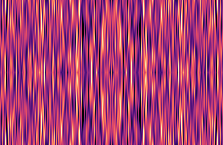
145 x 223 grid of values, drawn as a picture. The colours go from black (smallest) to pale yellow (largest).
The grain runs up and down. There is no overall slope. The histogram is bell-shaped. It mirrors both left to right and top to bottom.
